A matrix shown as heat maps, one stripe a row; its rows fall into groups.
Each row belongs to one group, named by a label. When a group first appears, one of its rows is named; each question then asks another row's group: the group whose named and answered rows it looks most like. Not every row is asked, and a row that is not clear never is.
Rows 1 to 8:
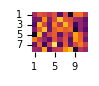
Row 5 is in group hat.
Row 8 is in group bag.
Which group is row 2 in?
bag
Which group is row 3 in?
bag
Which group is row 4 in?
bag
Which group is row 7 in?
hat
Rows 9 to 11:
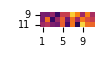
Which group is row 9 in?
bag
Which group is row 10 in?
hat
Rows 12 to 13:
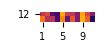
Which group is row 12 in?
hat
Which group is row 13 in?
hat
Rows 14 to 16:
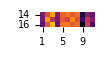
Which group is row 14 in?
bag
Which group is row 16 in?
bag
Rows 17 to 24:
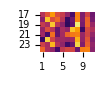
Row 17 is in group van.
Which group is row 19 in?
van
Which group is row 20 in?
bag
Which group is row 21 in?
bag
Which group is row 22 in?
van
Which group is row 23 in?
van
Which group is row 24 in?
hat
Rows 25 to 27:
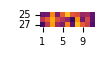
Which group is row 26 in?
van
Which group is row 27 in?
van
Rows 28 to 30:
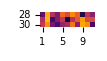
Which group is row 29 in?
hat
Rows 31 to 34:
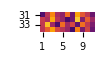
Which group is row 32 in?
van
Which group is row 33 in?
hat
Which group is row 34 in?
van
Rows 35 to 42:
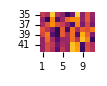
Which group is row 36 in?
bag
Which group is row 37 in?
van
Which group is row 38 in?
hat
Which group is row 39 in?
hat
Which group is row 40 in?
hat
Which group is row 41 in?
bag
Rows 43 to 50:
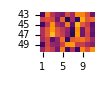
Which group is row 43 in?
van
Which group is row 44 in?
hat
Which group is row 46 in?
van
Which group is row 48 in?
hat
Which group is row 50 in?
hat
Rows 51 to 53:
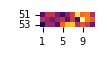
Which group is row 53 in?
bag
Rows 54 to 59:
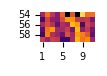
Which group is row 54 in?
hat
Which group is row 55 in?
bag
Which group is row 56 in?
bag
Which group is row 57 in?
van
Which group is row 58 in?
van
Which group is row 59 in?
van
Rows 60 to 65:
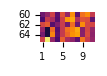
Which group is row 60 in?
hat
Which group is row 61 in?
bag
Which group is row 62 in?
hat
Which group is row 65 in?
hat
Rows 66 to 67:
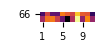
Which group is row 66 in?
bag
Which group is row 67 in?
van
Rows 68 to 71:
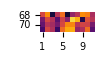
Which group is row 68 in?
hat
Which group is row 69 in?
bag
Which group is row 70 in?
bag
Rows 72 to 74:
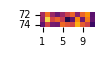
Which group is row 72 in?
hat
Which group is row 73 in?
van
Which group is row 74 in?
bag
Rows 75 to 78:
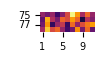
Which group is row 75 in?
bag
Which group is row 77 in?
hat
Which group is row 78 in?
van
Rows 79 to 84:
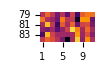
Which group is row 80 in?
hat
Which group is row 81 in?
hat
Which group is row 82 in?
bag
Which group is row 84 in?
van
